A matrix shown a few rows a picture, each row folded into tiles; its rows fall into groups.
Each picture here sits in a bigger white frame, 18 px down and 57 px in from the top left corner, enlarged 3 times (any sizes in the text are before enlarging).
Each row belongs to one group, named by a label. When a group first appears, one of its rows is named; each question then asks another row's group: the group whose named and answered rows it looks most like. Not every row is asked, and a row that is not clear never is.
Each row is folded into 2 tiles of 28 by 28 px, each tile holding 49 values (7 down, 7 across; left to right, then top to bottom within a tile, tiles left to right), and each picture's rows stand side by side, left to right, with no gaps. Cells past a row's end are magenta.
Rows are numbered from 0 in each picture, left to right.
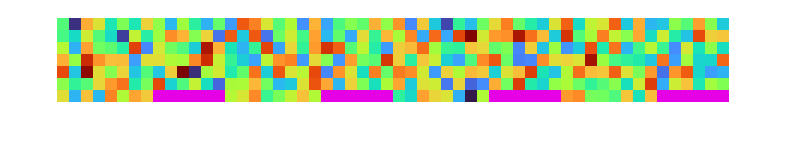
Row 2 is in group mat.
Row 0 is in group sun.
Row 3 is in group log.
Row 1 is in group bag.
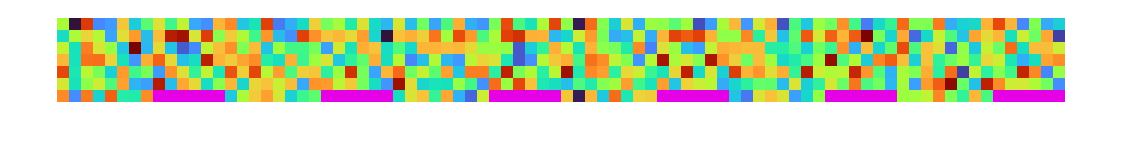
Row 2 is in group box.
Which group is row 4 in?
mat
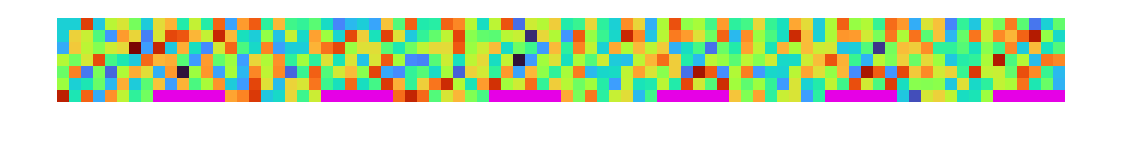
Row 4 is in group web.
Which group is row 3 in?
web
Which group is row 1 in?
bag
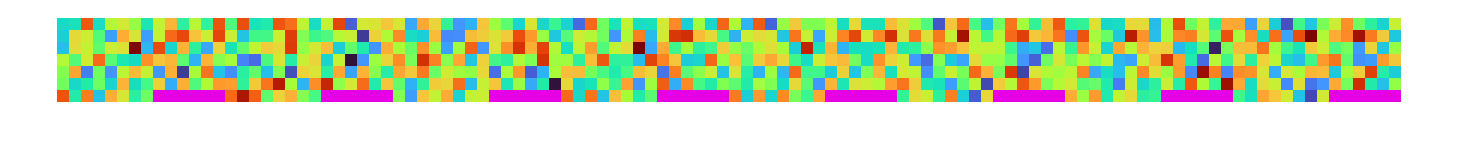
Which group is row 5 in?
box
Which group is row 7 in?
mat
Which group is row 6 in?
web
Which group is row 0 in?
web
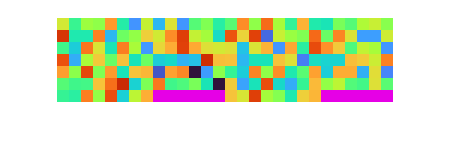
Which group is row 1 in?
bag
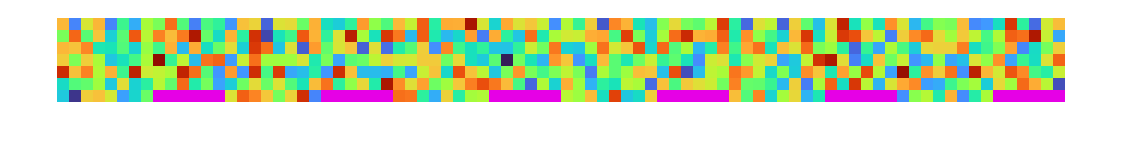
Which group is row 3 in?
box
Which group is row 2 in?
log
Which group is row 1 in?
bag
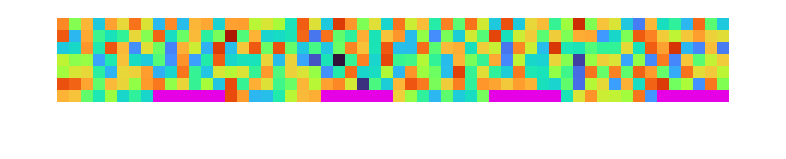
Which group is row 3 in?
bag
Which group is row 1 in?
log
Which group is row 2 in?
log
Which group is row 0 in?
log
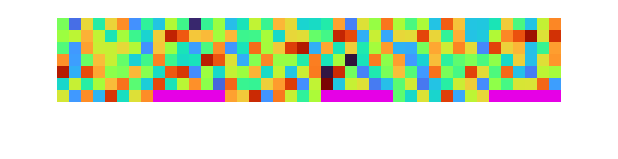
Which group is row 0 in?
sun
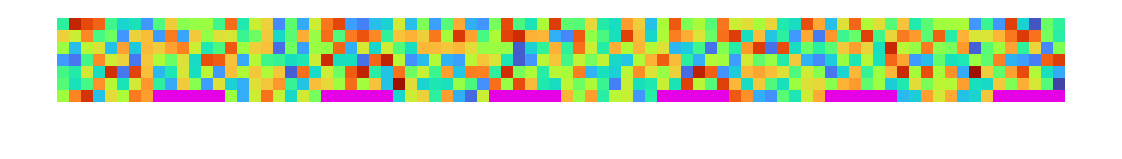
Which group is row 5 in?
mat
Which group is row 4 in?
log
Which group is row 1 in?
mat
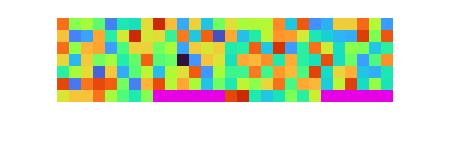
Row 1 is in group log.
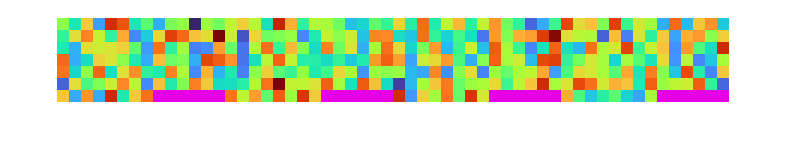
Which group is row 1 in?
sun
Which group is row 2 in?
sun
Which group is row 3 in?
log
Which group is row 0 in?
sun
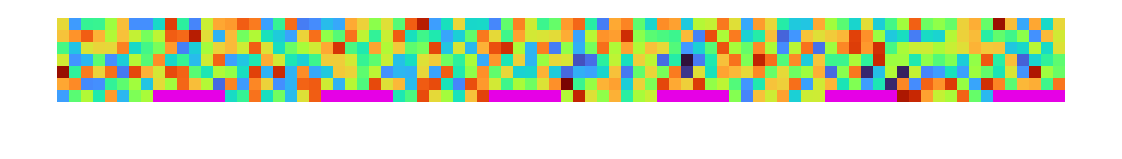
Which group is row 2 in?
bag
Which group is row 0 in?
box
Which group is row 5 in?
web
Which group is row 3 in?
box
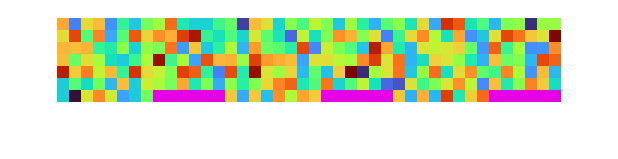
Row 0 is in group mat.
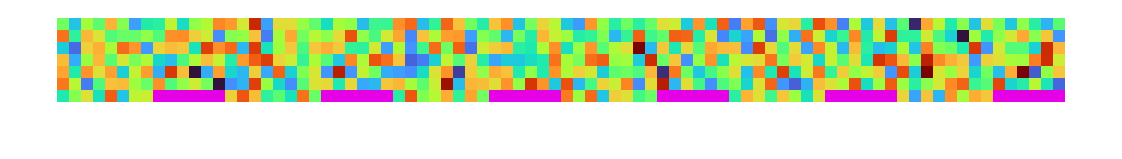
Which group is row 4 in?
bag
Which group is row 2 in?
box
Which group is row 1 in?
bag
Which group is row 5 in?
sun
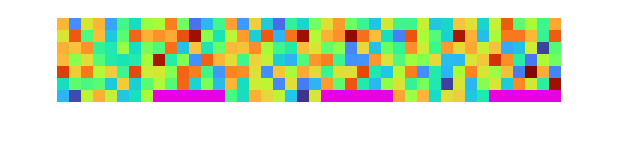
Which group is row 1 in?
mat
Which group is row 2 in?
web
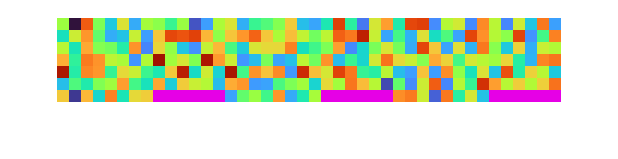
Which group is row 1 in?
box
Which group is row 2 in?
bag
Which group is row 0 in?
sun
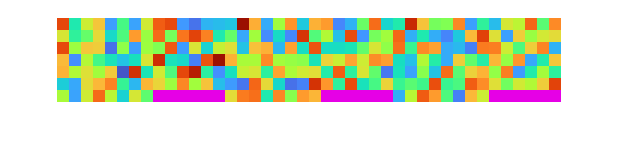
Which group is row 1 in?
bag
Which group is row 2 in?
bag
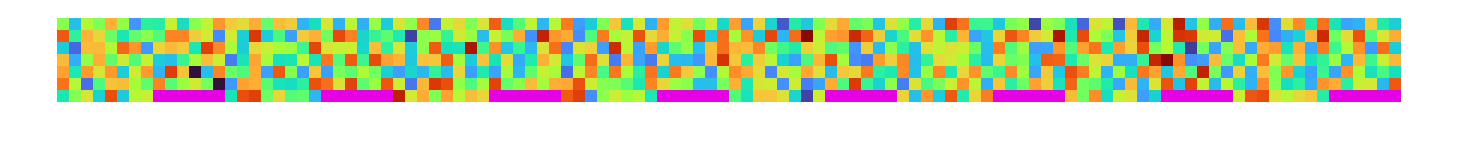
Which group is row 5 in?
sun
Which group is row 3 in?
log
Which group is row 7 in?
bag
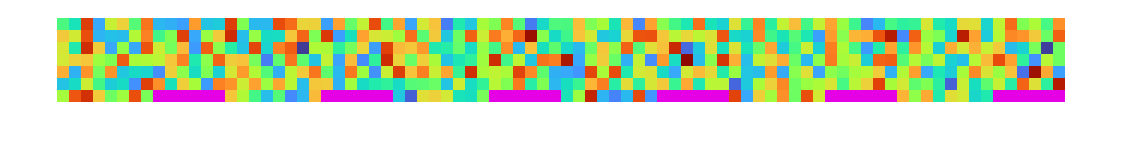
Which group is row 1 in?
log
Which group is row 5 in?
web
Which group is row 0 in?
bag
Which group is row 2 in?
mat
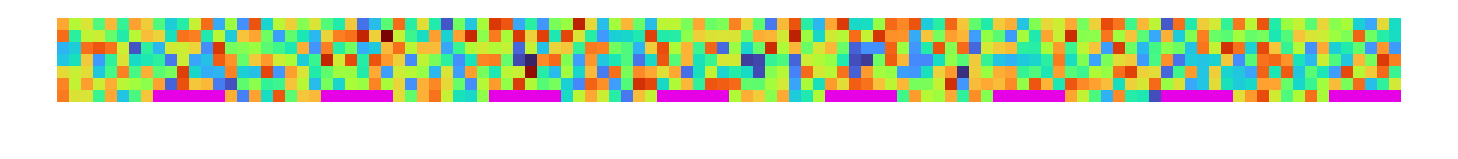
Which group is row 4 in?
box
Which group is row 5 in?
box
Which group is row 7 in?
bag
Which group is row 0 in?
log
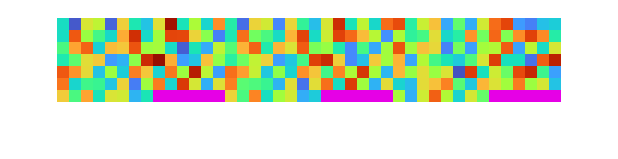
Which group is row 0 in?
web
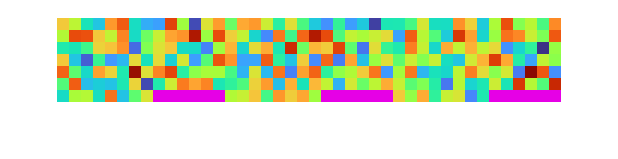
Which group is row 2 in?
web
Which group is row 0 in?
box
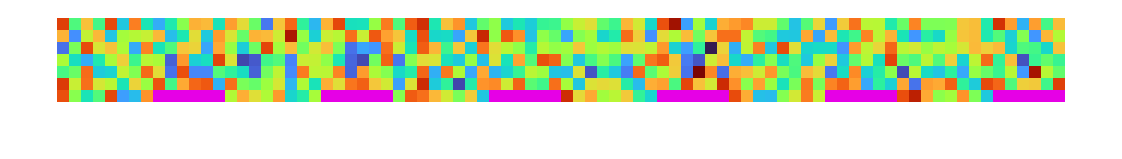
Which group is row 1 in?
box
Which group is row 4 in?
log
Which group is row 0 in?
log
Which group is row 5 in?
web
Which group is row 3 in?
web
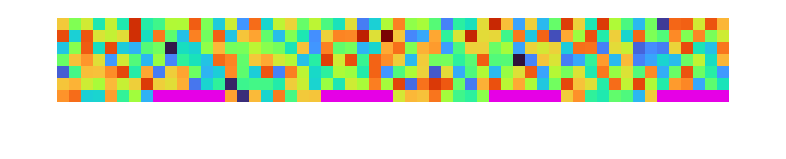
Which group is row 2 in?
mat
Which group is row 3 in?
log
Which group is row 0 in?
log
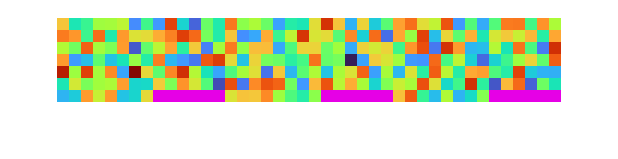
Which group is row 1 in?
mat
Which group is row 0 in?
mat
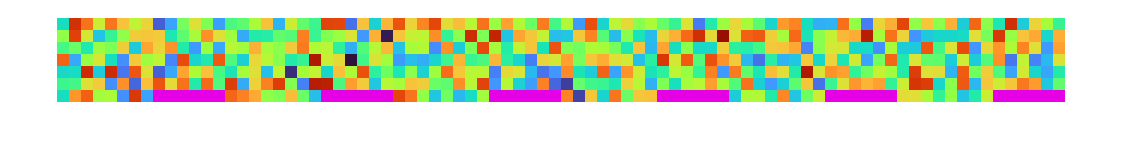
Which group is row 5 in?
log
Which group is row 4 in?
box
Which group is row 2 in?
log
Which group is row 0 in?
bag
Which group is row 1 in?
web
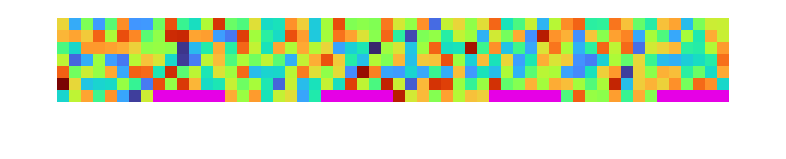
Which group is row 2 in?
sun
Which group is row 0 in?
box
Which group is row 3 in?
box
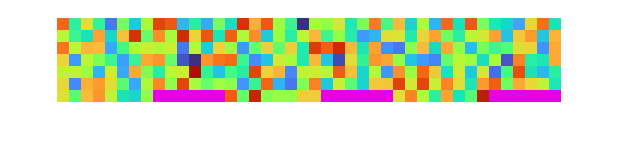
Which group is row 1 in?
bag
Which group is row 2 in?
log
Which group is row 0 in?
mat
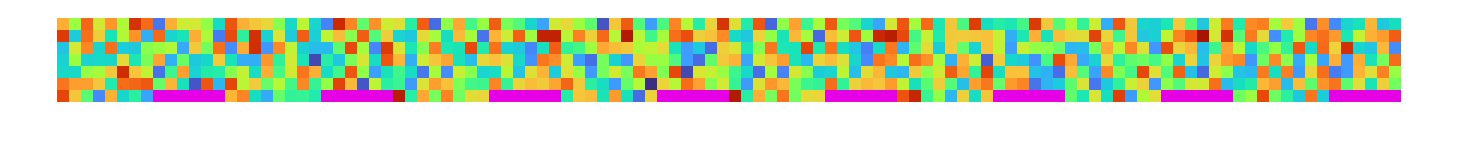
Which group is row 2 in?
sun
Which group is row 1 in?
log
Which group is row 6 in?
box
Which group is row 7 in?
bag
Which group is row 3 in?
box
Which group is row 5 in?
log
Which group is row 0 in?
log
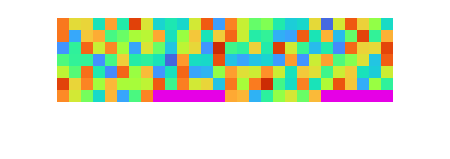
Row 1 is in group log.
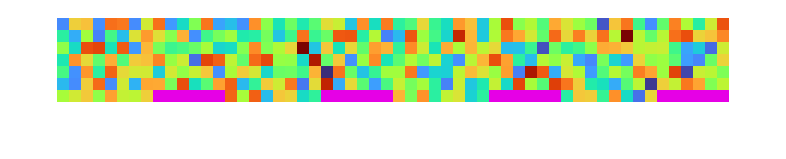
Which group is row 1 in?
web
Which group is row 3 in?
box
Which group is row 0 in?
bag
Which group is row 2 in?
web
